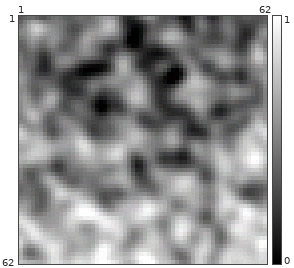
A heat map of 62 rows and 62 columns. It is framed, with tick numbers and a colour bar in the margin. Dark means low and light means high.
Overall the values sit about 50% of the way up the scale. The ninth with the lowest average is the top middle. The field is mottled with small blotches. There is an overall slope up to the bottom. There are no lone odd cells.
